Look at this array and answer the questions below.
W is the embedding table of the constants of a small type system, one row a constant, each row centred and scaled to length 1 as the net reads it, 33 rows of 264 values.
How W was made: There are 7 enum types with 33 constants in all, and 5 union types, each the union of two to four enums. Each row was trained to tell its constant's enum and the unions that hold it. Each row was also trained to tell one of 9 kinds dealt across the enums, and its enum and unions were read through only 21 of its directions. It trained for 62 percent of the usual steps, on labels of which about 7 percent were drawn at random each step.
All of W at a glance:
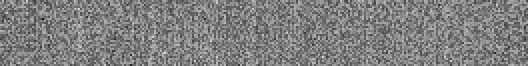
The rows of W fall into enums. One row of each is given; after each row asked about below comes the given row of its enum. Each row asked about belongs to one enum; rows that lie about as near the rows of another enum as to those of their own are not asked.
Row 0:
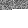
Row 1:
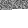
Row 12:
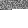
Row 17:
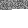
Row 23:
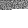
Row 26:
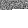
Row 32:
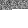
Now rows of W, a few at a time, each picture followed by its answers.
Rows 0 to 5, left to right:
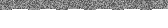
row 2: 12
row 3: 17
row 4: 0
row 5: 23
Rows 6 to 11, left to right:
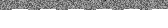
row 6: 26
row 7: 26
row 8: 32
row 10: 1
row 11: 17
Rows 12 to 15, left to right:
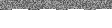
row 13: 23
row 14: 12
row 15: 1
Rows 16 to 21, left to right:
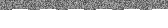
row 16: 23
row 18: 32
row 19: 32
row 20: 12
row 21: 17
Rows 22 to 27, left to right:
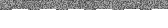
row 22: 12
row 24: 12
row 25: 32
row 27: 17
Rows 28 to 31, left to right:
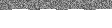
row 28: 0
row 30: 1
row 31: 17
